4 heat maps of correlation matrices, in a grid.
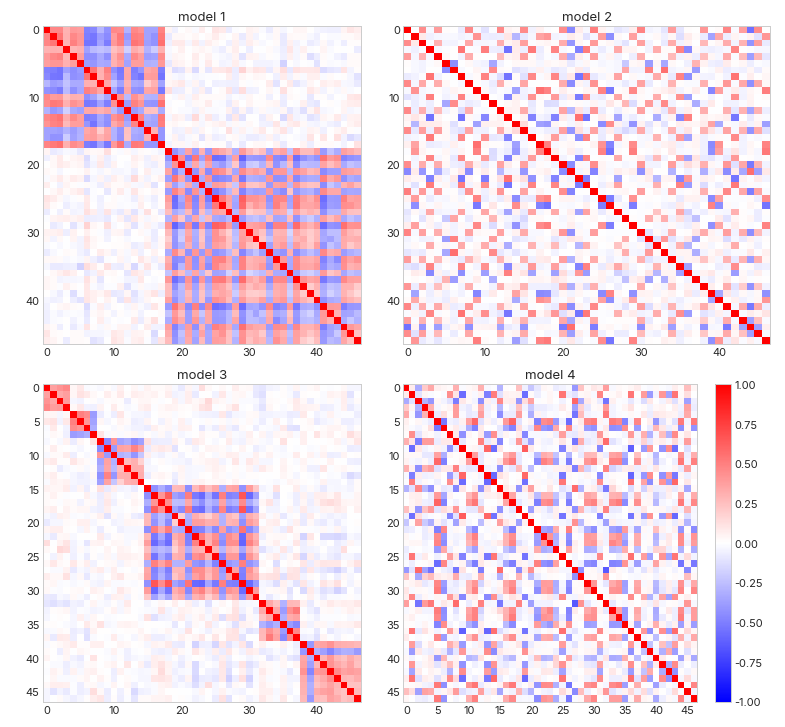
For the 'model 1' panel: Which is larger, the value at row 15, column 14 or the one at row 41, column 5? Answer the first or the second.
the second
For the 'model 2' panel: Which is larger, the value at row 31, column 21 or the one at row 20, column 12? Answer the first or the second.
the second
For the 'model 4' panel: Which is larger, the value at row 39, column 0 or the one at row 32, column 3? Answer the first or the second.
the second
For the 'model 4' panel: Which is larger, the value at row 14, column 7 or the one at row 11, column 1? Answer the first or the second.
the first
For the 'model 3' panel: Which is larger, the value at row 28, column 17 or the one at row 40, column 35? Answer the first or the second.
the second
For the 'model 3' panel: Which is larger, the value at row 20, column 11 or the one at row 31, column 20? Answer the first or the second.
the second
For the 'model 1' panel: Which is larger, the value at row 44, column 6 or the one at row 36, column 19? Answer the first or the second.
the second
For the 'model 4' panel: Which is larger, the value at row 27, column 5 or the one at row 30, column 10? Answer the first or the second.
the second
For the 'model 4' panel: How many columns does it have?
47
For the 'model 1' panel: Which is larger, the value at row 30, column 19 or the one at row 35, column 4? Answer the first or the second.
the second
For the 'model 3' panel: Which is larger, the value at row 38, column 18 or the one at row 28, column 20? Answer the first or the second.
the second
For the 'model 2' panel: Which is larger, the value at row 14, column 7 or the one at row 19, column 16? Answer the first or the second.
the second
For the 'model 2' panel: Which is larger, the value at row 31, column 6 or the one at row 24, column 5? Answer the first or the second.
the first
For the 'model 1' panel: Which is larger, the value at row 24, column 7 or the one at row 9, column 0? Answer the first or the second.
the first
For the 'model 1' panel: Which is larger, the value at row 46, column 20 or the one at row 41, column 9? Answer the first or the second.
the second
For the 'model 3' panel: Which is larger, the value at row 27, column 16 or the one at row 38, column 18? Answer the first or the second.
the second
